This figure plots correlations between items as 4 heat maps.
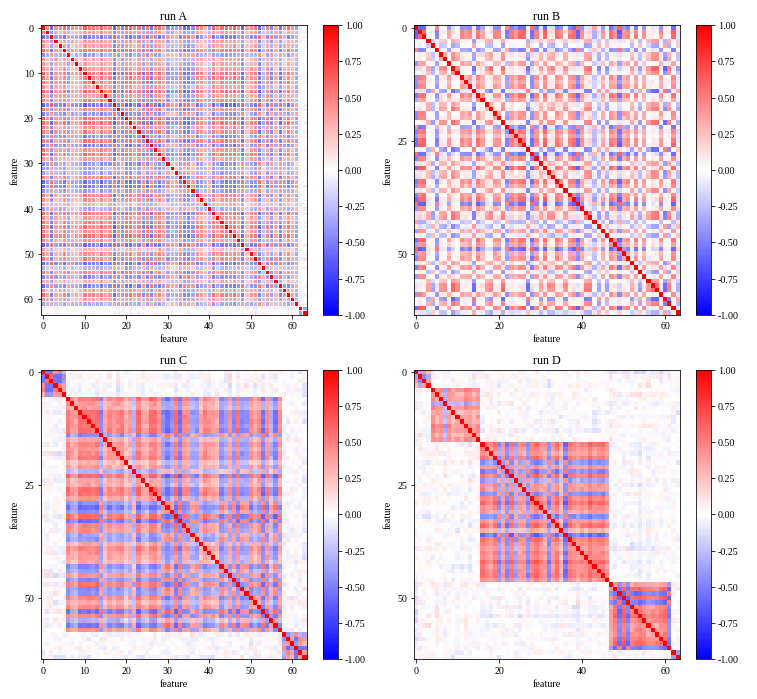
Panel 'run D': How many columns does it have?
64
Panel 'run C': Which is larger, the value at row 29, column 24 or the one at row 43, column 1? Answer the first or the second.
the second
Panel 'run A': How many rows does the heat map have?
64
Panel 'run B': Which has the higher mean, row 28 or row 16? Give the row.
16
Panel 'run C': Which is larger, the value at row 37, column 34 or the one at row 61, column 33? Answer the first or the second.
the second
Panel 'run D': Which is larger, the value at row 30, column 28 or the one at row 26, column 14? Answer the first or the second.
the first
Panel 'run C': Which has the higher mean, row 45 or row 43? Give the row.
45
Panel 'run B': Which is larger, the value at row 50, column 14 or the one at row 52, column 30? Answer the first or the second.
the second
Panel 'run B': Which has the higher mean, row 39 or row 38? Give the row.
38
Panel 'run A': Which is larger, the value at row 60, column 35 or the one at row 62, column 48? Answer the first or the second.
the second
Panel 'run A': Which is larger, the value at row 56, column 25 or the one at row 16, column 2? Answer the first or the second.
the first
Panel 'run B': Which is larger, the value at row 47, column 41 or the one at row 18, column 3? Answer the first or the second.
the second
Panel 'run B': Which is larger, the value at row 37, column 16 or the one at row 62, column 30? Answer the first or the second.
the first
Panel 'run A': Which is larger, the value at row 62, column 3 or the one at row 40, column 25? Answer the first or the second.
the first
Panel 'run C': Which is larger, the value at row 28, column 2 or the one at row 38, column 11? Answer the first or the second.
the second
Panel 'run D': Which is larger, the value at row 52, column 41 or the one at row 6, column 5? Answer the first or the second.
the second
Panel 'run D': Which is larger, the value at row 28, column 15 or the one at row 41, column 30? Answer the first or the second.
the second
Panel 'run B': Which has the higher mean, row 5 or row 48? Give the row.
48
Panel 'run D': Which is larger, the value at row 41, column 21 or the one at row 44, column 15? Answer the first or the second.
the first
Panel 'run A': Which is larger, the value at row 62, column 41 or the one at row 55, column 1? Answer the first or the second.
the first
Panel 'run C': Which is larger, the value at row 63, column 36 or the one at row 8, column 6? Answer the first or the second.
the second
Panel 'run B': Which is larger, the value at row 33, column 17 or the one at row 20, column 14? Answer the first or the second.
the first
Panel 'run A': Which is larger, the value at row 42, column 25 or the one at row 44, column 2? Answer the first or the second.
the first
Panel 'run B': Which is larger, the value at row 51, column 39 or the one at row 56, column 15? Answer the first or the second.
the second
